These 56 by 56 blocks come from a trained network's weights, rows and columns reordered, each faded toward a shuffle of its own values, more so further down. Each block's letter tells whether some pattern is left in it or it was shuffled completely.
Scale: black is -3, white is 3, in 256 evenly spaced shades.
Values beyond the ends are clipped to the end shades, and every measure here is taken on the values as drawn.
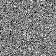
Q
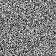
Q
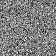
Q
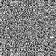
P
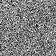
Q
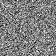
Q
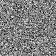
Q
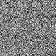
P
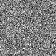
P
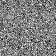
Q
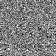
P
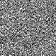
P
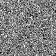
Q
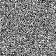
Q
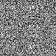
P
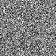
P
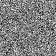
Q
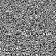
P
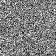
Q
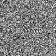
P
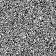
Q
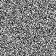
Q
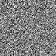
P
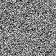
Q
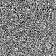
P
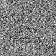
P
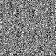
P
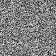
Q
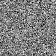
Q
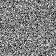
Q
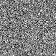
P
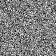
Q
